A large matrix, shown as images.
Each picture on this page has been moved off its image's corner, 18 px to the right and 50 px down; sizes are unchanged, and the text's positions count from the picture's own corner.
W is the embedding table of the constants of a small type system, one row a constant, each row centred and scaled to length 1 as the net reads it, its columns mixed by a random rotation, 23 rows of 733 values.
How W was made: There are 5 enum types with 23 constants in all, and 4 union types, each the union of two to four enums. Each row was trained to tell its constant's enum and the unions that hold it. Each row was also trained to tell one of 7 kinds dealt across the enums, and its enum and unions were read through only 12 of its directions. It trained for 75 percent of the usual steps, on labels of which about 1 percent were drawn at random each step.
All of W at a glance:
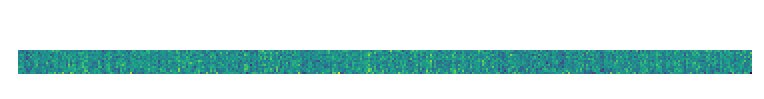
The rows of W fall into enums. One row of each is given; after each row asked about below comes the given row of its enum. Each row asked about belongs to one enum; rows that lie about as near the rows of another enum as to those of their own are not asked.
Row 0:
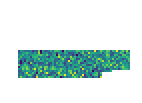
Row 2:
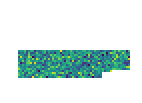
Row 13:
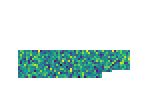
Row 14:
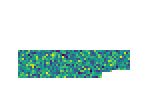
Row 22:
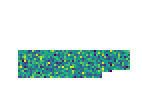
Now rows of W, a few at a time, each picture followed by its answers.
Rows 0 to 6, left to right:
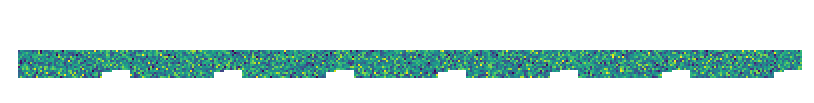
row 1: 22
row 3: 0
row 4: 13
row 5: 14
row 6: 2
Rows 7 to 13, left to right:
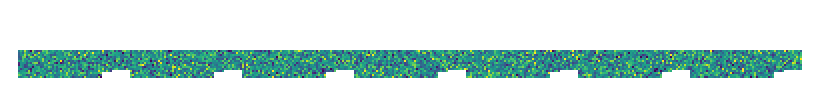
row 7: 22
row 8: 22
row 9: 0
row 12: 0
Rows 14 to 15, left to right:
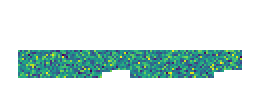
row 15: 13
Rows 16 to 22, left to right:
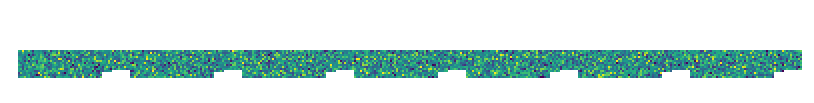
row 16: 13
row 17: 0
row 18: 2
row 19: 2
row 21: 2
